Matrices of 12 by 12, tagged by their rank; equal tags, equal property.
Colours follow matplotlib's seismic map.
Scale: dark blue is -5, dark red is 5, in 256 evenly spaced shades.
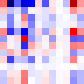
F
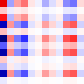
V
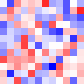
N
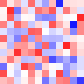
N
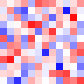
N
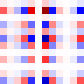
V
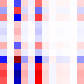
V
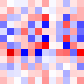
F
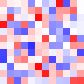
N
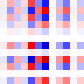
V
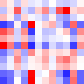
F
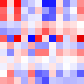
F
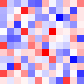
N
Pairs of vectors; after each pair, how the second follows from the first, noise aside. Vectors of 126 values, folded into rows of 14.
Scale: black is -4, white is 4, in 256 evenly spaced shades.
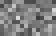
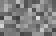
reversed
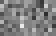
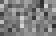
copied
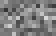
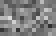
reversed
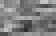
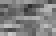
reversed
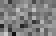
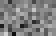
copied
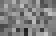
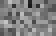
reversed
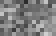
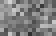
reversed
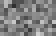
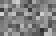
reversed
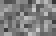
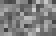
copied
